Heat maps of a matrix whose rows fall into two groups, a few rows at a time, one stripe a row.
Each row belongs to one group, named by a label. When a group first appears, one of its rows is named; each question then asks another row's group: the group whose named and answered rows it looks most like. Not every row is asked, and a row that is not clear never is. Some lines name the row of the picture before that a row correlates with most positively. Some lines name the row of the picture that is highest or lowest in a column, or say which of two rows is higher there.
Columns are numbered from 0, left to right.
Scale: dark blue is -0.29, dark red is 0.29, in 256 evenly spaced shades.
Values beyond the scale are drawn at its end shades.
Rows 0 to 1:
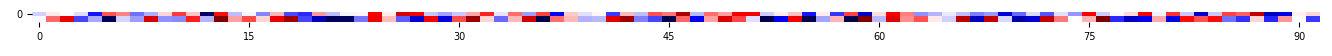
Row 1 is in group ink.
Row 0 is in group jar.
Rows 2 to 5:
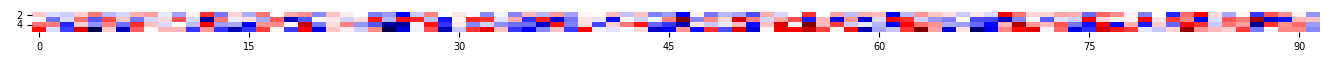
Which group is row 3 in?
jar
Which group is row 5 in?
jar
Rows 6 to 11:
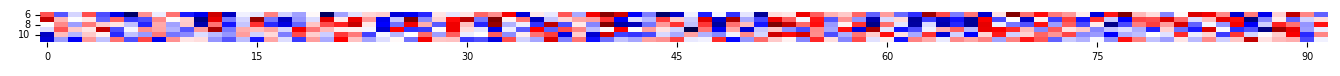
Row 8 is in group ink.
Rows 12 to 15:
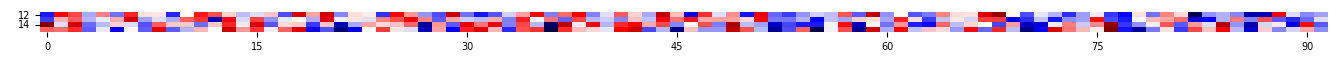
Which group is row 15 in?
ink
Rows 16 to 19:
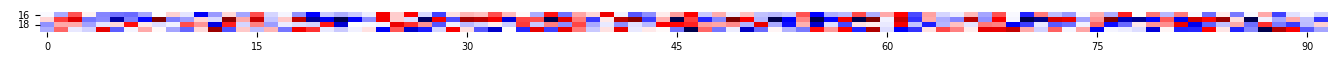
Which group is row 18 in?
jar
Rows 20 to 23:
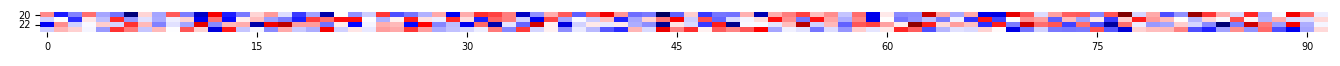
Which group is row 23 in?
jar
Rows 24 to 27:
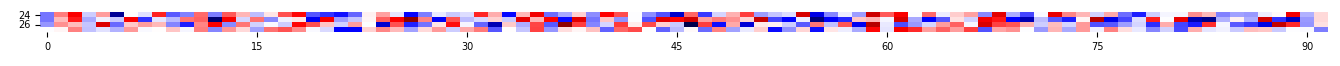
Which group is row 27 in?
ink
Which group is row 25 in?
jar
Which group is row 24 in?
ink
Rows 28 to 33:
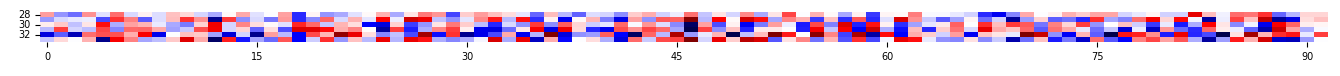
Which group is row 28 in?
jar
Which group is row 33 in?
jar
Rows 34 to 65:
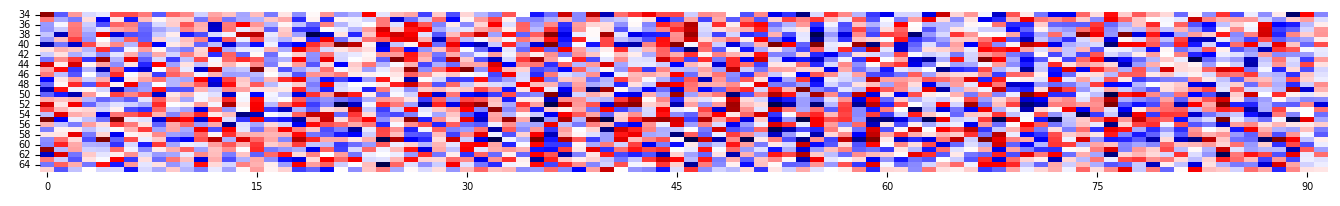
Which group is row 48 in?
jar
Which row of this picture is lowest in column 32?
59
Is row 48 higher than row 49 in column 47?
Yes
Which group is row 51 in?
ink
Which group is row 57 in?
ink
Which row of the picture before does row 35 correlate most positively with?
28
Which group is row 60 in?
ink
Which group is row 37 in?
jar
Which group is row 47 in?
ink
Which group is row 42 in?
jar
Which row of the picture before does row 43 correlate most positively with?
31
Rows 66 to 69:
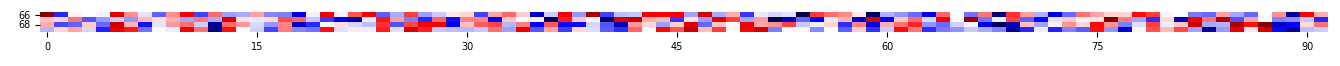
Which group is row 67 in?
ink
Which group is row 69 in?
jar
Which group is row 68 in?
jar
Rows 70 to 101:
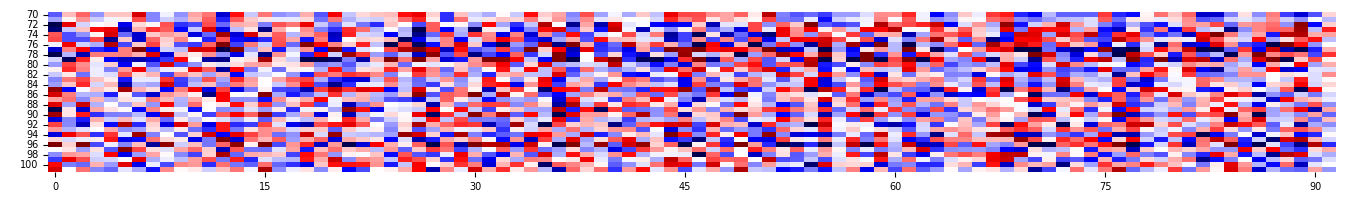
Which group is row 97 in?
jar
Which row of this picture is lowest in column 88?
79
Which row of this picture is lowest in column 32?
76
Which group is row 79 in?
jar
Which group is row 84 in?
ink
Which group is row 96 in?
ink
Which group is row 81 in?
jar
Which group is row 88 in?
ink
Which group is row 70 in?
jar
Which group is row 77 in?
jar
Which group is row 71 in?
jar
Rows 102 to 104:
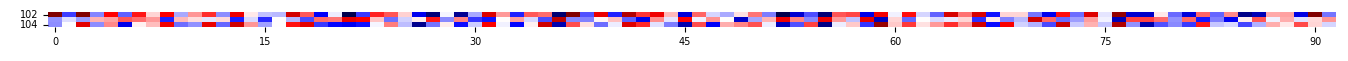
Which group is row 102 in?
ink
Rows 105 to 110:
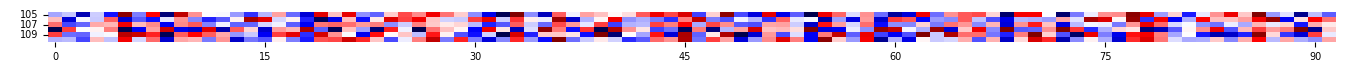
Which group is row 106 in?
jar
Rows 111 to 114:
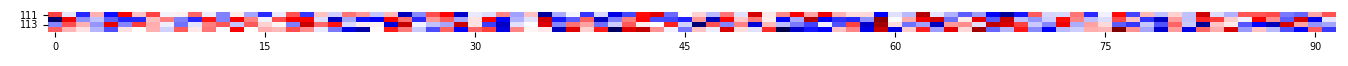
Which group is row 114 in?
ink
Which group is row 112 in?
ink
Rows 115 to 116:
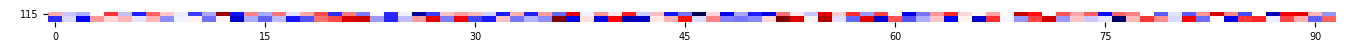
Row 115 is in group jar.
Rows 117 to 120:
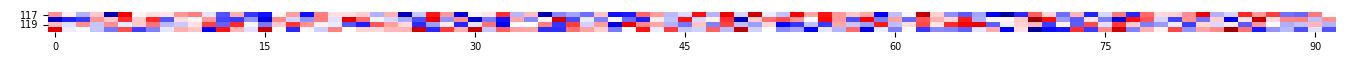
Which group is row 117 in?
jar
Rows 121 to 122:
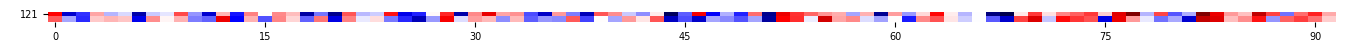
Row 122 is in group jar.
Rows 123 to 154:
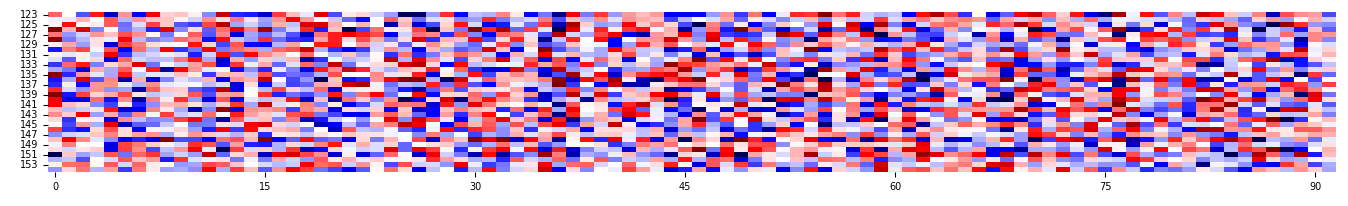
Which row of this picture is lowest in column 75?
123
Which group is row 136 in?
jar
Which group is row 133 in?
jar
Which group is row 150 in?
jar
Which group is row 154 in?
ink
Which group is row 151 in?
ink
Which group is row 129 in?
jar
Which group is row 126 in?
ink
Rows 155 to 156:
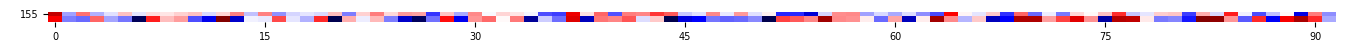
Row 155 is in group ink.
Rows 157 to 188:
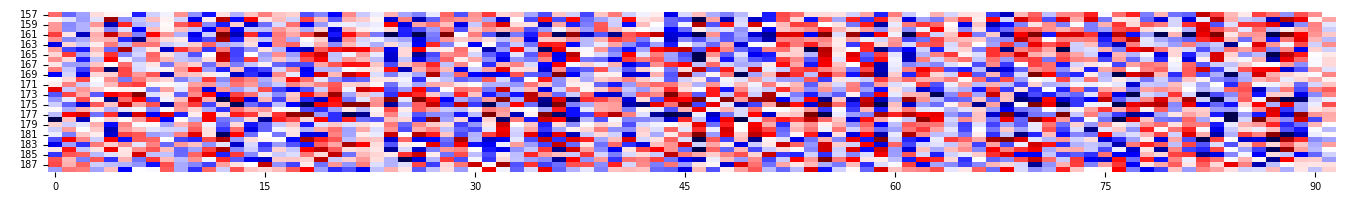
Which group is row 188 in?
ink
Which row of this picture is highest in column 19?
161
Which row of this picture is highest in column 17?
177
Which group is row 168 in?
jar
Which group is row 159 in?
jar
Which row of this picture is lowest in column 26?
161
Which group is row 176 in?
jar
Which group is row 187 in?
ink
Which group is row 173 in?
jar
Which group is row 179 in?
jar
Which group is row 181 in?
jar
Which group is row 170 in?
ink
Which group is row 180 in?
jar
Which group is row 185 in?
jar
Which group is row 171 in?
jar
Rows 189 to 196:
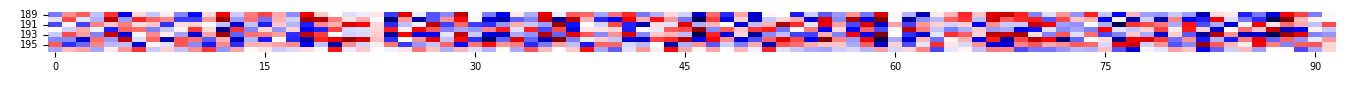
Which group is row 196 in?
jar
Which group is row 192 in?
jar
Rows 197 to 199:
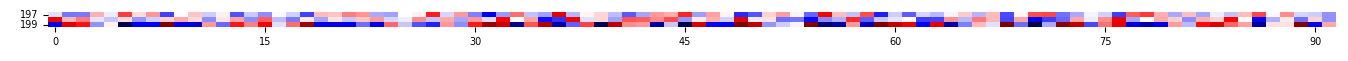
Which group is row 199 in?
ink
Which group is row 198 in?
ink
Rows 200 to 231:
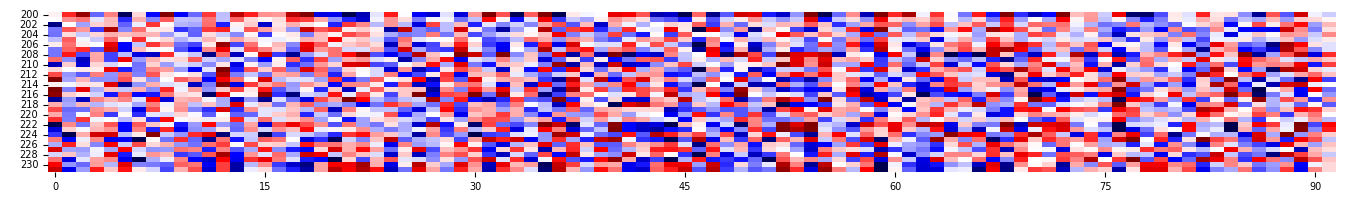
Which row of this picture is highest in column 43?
224
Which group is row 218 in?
ink
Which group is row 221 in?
ink
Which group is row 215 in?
ink
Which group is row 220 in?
jar
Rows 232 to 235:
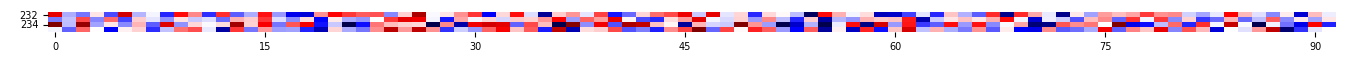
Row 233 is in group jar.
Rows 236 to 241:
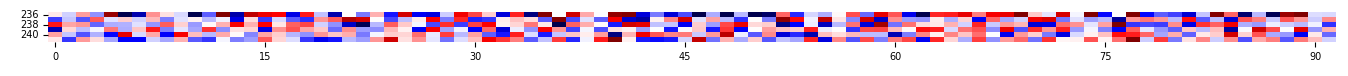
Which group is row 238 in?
ink
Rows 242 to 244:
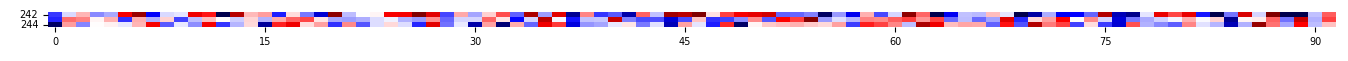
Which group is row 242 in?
jar
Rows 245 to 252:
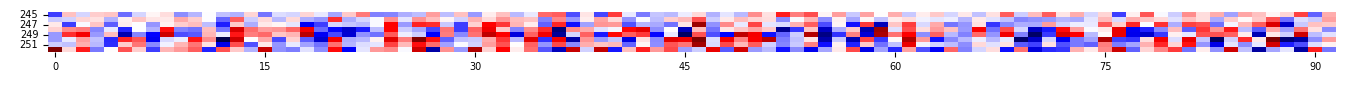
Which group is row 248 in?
ink
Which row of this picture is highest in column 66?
248
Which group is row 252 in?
ink
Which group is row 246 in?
jar
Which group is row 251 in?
jar
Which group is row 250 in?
jar
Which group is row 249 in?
ink
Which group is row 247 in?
jar
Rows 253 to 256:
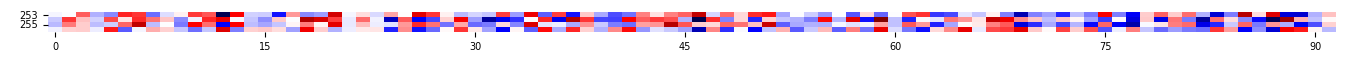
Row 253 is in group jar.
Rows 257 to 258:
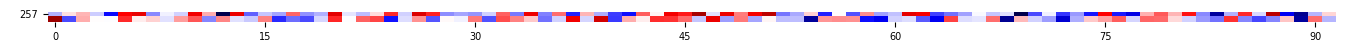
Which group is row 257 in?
jar
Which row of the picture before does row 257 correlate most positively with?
253
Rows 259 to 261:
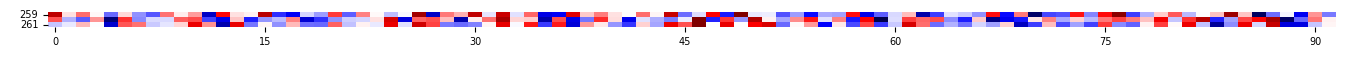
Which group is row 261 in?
jar
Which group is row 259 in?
ink
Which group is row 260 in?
jar
